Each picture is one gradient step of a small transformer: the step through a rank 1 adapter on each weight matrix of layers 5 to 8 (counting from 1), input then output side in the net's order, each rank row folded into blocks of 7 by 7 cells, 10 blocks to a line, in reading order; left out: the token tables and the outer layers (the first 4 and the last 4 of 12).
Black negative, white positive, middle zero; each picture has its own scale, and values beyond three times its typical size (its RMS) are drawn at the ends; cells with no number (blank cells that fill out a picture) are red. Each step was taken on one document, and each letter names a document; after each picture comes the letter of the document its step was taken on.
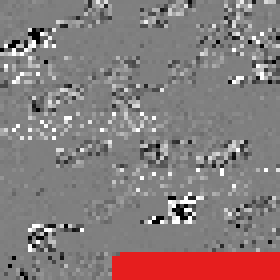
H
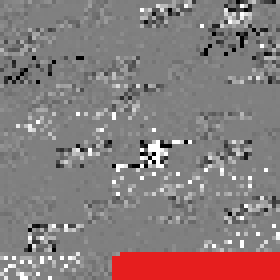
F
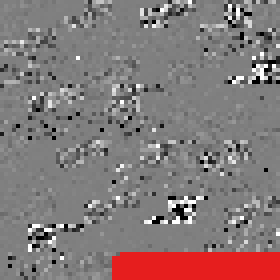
H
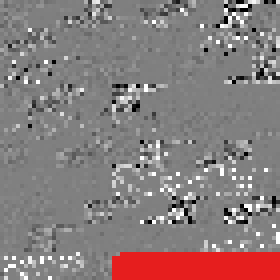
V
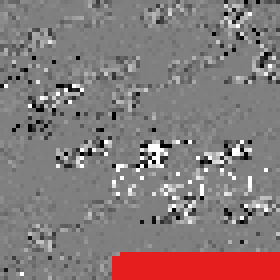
F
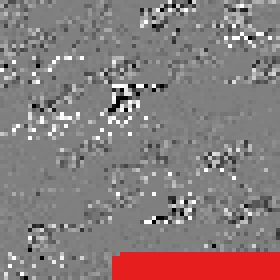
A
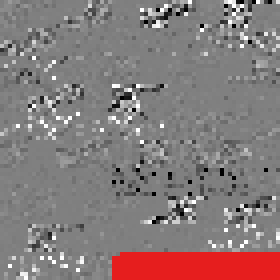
H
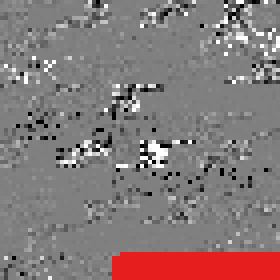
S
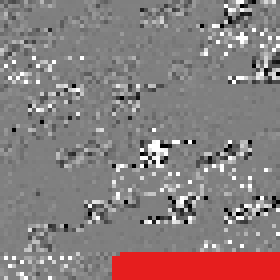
V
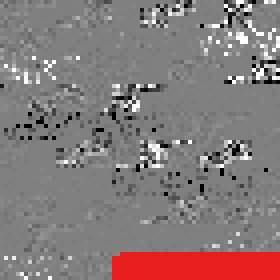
S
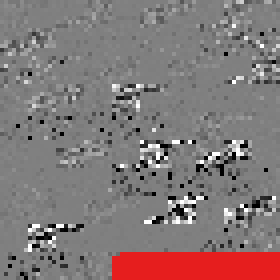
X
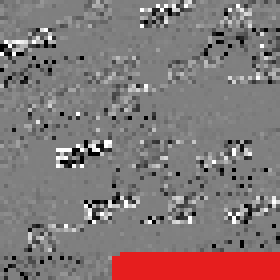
F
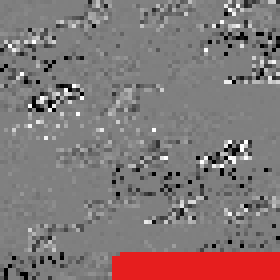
S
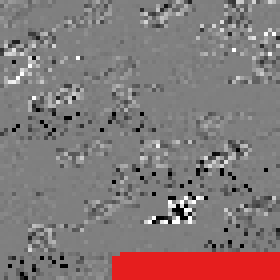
X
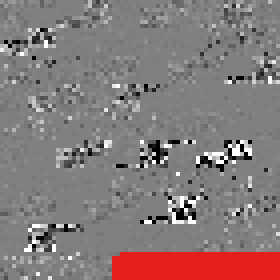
F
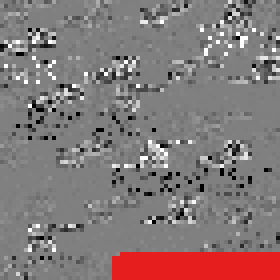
S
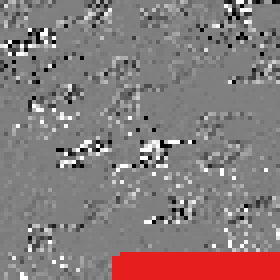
A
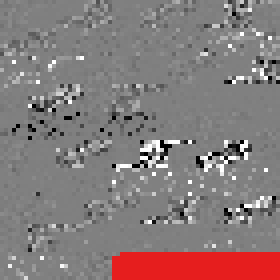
A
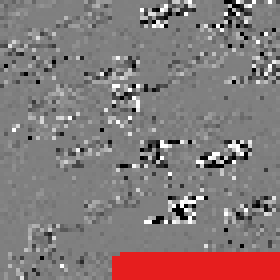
X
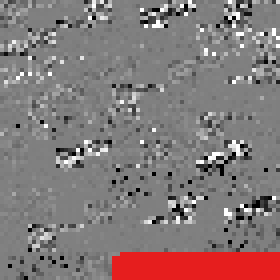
X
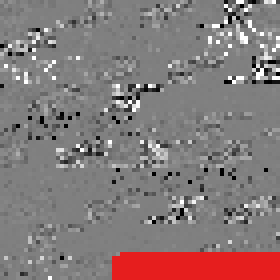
S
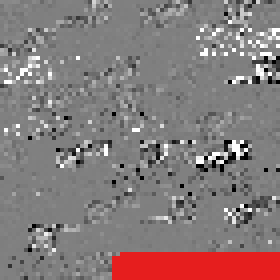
H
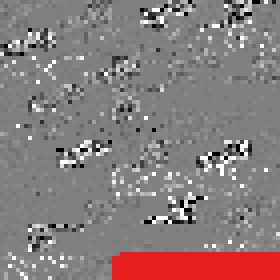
A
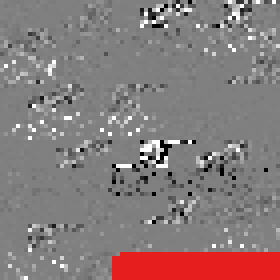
A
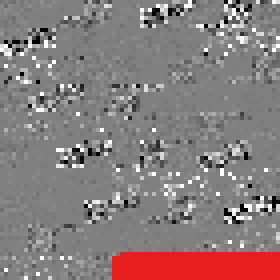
F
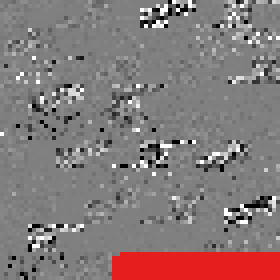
X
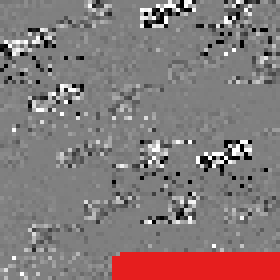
F
